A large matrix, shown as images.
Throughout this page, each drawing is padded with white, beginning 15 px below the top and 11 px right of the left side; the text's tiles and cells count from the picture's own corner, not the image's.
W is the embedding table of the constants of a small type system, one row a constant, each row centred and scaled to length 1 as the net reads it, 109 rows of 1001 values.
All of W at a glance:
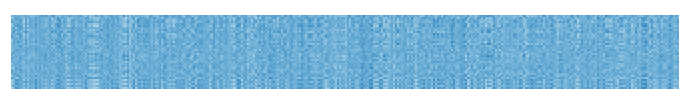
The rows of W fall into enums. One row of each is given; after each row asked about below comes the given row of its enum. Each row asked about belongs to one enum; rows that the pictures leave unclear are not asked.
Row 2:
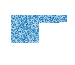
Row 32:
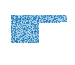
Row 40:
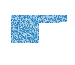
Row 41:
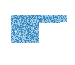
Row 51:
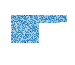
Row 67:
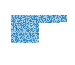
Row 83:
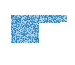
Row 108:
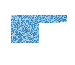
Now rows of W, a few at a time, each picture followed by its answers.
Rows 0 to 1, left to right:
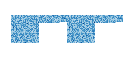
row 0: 67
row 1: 67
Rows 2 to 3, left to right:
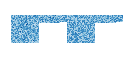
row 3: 108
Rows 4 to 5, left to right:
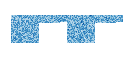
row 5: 2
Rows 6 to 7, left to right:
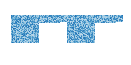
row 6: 83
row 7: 40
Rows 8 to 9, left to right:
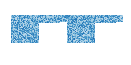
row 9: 83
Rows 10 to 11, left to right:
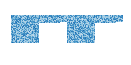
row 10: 83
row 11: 40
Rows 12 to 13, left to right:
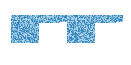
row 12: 40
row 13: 108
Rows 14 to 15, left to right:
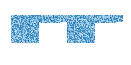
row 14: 41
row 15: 40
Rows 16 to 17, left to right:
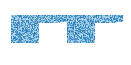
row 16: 108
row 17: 40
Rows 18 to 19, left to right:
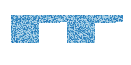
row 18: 32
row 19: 40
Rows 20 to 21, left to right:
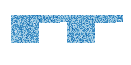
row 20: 41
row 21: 67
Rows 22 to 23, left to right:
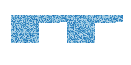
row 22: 67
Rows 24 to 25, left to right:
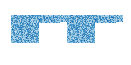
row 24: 41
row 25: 41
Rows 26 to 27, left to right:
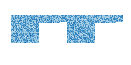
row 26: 67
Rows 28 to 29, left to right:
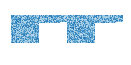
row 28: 83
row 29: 40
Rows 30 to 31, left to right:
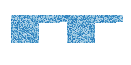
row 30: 40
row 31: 83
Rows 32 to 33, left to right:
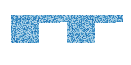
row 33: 67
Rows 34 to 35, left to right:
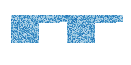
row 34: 40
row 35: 83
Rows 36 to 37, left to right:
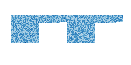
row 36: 67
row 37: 108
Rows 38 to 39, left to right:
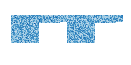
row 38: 41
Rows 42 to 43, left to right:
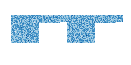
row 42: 41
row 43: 67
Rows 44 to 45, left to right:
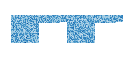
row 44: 67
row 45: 40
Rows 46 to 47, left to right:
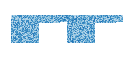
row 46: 108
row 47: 32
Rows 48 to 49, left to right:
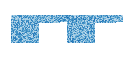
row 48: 108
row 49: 32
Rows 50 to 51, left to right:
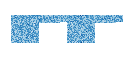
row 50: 41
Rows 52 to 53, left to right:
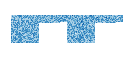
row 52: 108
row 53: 2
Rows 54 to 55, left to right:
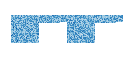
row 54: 67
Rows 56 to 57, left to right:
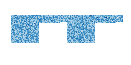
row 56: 41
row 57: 2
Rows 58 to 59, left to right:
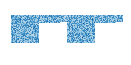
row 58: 83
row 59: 67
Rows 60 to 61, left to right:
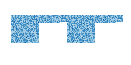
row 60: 67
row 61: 67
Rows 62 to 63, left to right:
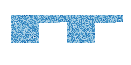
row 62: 51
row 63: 67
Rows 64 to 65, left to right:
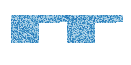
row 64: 40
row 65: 32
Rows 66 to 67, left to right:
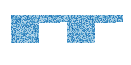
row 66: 83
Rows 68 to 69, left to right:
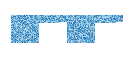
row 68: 51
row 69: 40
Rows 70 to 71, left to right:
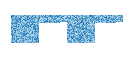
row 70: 83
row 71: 2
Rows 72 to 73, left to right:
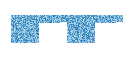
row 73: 41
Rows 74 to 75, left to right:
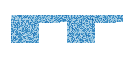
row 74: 108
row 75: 67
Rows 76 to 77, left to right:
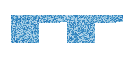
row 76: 32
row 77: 108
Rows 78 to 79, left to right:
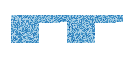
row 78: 108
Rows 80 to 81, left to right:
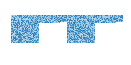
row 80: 108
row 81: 40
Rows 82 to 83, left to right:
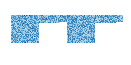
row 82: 51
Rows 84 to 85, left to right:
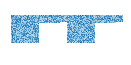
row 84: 83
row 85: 51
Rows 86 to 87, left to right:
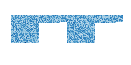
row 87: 40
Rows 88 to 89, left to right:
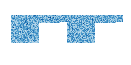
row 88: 2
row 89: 67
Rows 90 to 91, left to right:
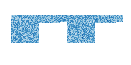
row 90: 108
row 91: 41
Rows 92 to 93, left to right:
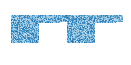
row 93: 32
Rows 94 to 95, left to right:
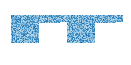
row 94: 83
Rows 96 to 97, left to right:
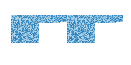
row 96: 108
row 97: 108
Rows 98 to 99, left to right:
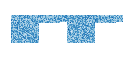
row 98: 40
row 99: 41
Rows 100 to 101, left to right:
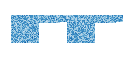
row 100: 51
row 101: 108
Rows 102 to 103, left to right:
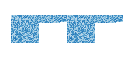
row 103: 108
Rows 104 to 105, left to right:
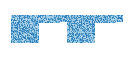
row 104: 40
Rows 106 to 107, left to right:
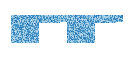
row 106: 41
